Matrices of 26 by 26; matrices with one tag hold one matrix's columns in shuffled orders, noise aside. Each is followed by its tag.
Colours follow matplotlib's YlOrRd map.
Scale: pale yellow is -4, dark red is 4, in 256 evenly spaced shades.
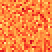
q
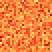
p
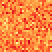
q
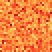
q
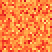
q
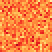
p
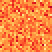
p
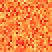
p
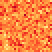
p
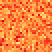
p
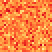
p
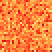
q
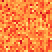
q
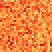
p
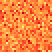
q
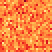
q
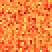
q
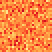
p
